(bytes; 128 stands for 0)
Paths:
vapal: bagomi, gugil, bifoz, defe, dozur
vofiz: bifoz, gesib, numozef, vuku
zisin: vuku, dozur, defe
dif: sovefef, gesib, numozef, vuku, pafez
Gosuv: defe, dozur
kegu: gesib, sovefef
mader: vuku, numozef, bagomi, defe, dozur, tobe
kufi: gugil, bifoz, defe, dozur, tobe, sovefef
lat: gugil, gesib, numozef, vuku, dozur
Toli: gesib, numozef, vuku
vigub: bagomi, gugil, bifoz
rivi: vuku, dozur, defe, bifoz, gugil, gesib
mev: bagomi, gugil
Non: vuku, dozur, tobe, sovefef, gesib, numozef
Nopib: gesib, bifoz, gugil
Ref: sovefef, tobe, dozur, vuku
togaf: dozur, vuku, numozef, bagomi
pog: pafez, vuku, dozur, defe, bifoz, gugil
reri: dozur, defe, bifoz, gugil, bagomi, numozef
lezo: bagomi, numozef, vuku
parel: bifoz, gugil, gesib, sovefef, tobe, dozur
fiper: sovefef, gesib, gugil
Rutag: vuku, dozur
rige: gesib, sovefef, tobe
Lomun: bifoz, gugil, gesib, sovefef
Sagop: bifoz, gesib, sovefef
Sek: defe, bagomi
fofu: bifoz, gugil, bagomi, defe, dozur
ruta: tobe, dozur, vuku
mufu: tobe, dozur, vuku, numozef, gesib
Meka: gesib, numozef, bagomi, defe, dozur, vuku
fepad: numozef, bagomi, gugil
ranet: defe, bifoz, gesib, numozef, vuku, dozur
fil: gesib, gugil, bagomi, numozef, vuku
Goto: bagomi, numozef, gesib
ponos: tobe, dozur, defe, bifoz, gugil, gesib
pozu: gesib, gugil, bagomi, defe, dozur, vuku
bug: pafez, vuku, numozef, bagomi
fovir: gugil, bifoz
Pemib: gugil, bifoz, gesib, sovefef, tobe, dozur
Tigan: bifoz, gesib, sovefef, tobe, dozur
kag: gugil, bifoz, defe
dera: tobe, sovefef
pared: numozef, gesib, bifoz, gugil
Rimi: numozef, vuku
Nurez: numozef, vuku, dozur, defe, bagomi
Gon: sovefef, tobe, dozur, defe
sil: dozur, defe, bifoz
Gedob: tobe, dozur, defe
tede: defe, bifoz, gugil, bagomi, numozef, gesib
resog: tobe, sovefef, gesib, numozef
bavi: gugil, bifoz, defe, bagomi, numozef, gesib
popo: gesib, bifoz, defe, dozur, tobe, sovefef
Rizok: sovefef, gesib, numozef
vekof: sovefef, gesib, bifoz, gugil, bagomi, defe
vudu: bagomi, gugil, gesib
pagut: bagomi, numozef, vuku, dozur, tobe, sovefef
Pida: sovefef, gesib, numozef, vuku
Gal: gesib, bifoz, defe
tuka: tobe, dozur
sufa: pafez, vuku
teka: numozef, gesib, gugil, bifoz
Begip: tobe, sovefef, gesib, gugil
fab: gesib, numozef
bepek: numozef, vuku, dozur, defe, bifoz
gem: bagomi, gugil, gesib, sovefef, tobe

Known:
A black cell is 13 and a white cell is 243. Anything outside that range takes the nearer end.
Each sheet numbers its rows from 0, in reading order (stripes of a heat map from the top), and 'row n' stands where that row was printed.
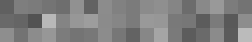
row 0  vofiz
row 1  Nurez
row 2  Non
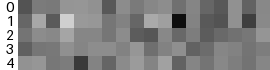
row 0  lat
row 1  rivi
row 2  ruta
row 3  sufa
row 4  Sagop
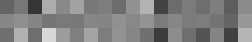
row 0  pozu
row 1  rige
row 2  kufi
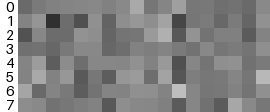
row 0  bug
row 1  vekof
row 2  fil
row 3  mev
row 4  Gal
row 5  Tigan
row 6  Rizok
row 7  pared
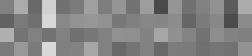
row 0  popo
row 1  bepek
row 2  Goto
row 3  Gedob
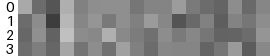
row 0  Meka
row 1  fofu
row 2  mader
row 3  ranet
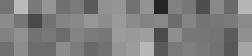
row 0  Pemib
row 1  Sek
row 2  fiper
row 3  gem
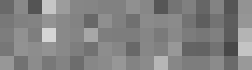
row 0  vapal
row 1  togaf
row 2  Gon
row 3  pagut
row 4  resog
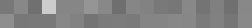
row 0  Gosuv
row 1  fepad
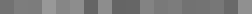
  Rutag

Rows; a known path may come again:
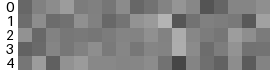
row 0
mufu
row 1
gem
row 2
fab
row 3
Toli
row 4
kag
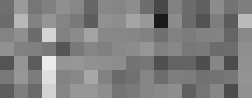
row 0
fovir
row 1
parel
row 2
sil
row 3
kegu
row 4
pog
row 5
Gedob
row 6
bepek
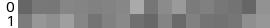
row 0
bug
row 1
tuka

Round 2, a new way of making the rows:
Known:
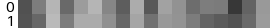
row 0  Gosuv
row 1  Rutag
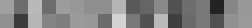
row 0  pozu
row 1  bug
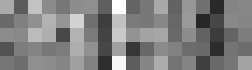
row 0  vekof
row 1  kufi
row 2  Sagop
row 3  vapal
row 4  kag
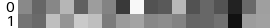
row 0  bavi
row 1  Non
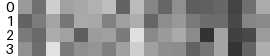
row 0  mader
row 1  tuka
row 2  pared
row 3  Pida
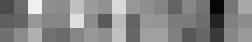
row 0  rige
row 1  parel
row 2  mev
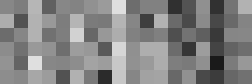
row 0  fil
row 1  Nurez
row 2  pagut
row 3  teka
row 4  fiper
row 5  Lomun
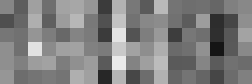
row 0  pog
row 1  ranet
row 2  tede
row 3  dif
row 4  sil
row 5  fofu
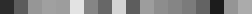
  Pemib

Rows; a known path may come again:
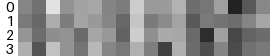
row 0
dif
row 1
sufa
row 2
teka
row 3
Nurez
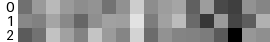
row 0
dera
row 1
fepad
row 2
gem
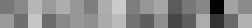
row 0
resog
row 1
Meka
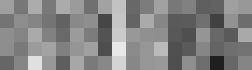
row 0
Gedob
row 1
vigub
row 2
vofiz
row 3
sil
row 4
kegu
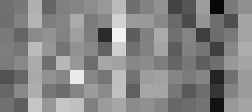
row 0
fab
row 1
Rimi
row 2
kag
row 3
Sek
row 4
ruta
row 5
Tigan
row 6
mev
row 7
Non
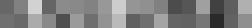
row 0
Toli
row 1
Goto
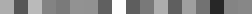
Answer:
vekof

